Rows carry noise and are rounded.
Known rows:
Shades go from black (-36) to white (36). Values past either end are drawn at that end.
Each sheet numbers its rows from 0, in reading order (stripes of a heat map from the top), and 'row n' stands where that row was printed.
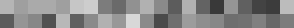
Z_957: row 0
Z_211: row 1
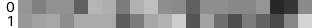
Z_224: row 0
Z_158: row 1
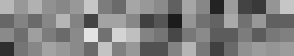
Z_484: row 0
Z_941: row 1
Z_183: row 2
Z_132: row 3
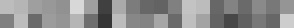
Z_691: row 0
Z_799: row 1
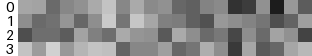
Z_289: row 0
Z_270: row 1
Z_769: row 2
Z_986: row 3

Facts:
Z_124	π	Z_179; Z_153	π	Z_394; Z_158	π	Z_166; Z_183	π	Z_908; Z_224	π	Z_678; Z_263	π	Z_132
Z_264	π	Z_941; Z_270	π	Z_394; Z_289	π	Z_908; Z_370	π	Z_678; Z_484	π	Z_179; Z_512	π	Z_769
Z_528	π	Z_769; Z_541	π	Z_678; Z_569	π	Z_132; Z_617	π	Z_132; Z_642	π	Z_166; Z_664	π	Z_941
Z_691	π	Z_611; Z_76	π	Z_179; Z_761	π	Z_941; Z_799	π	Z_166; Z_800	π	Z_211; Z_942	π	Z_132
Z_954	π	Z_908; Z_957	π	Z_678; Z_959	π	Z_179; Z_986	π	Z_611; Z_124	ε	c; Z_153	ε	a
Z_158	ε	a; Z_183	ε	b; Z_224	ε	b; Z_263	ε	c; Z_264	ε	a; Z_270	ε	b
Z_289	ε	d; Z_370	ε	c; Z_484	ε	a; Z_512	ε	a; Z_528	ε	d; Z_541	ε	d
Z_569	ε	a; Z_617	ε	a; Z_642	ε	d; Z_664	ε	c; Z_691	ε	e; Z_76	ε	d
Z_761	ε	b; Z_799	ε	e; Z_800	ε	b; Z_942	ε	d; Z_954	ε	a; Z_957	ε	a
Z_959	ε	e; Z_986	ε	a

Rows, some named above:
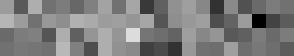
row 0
Z_179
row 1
Z_541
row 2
Z_211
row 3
Z_941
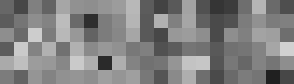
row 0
Z_908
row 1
Z_166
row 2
Z_611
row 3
Z_263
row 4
Z_691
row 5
Z_678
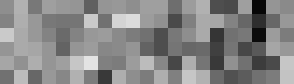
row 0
Z_642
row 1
Z_800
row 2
Z_76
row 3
Z_124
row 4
Z_957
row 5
Z_799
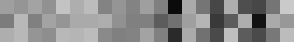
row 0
Z_264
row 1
Z_942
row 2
Z_264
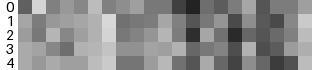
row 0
Z_664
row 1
Z_153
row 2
Z_954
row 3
Z_512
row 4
Z_957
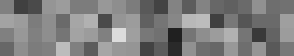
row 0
Z_394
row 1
Z_959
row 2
Z_761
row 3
Z_941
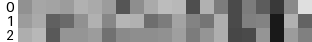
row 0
Z_158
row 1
Z_528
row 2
Z_642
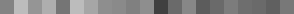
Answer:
Z_370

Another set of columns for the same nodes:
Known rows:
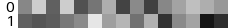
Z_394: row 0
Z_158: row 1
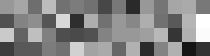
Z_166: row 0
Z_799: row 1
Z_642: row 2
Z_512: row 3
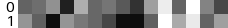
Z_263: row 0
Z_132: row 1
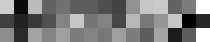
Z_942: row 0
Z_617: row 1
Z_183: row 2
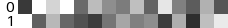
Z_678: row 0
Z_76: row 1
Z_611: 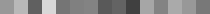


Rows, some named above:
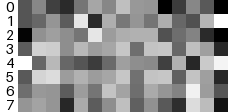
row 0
Z_484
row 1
Z_799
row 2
Z_957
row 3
Z_370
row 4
Z_76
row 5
Z_370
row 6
Z_664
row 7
Z_124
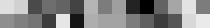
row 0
Z_179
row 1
Z_959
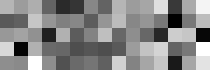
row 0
Z_528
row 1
Z_224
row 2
Z_124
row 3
Z_942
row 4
Z_541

